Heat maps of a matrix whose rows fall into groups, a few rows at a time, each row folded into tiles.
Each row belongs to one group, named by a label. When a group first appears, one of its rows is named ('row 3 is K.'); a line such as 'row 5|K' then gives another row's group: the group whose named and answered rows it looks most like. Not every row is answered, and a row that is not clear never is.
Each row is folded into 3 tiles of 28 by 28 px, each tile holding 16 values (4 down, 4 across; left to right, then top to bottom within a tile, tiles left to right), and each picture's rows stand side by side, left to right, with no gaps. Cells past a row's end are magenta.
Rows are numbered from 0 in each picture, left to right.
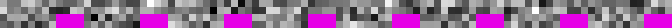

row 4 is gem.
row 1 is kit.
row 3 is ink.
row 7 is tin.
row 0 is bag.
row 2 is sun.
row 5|bag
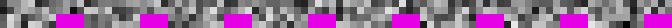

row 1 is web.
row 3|tin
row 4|sun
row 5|ink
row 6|ink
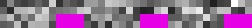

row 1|bag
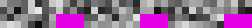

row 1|tin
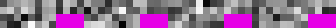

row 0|web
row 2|kit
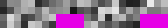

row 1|kit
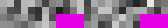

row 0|bag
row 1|sun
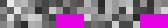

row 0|sun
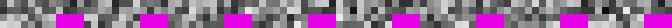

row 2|bag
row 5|web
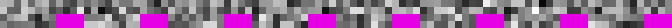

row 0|bag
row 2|web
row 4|ink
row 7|kit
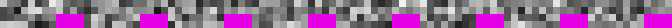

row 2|ink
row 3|web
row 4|kit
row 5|kit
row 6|gem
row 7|tin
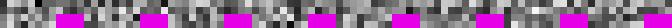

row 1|ink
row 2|bag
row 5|bag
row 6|gem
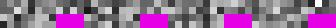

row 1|ink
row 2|web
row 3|sun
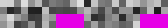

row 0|bag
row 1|web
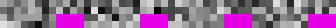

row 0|kit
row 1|tin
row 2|sun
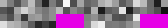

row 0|kit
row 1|gem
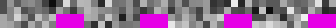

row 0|tin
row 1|bag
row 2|tin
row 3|tin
